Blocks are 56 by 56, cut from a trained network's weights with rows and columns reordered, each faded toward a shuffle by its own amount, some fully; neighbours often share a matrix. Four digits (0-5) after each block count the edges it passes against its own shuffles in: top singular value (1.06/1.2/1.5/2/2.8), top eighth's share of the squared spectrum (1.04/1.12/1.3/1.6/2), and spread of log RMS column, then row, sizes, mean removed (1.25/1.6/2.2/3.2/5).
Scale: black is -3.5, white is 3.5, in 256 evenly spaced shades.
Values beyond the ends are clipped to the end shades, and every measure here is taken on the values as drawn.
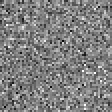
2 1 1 0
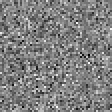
1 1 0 0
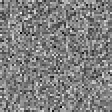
1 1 0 0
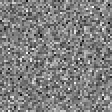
3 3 1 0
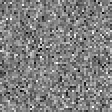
0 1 0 0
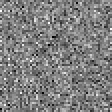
2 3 1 1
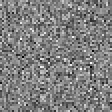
3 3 1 0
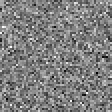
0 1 0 0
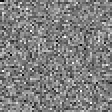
2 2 0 0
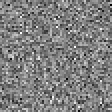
2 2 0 0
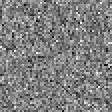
1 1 0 0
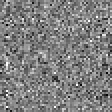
3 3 2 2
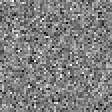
0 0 0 0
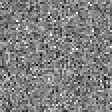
0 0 0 0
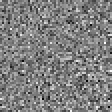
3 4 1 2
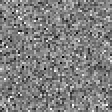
0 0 0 0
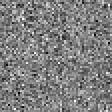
2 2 1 0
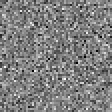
2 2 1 1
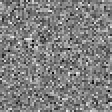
1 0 0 0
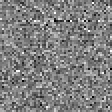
3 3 1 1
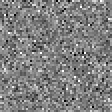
1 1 0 1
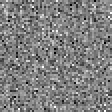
0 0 0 0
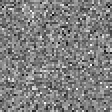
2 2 1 0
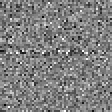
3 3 1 2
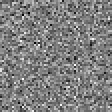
2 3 2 0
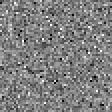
0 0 0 0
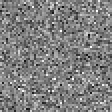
0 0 0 0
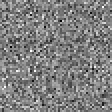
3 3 1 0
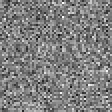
3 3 2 0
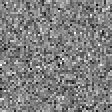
1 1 0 0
